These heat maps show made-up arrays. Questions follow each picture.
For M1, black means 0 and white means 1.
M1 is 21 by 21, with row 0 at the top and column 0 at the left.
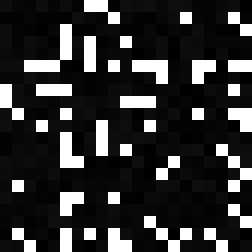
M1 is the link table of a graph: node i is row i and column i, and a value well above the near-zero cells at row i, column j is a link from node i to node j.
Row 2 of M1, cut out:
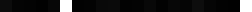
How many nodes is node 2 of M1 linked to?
2
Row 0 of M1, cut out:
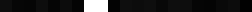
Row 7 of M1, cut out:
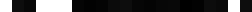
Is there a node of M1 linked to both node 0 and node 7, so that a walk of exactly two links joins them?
no
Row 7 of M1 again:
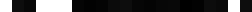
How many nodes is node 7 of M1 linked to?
5
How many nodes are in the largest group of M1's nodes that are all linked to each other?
3
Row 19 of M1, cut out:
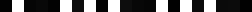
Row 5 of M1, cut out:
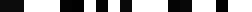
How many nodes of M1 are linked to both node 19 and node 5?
4
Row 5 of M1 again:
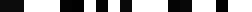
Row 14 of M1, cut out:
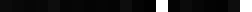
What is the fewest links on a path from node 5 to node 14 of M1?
2
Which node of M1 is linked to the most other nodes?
node 5
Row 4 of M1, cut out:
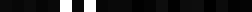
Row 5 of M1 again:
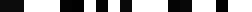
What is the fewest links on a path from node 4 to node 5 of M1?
1
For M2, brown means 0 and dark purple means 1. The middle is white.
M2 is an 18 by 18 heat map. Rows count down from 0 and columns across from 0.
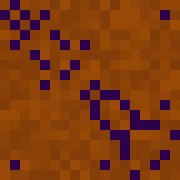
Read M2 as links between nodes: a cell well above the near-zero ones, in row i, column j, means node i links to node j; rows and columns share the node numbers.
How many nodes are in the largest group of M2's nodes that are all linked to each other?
2
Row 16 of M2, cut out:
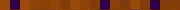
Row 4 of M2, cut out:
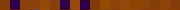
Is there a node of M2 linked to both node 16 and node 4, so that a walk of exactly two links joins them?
yes
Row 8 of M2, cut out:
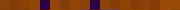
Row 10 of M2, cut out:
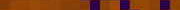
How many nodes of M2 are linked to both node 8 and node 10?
1
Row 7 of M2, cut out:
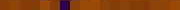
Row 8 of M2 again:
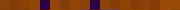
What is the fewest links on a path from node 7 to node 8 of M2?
3
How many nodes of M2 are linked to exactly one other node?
5
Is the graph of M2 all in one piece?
yes
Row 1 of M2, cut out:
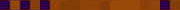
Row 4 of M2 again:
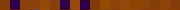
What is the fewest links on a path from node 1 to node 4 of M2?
1
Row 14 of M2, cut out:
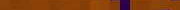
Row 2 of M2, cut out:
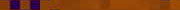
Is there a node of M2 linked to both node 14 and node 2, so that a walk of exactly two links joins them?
no
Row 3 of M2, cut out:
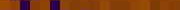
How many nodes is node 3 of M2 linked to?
2
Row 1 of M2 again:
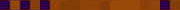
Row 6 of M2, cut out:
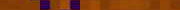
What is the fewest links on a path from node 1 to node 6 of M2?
2
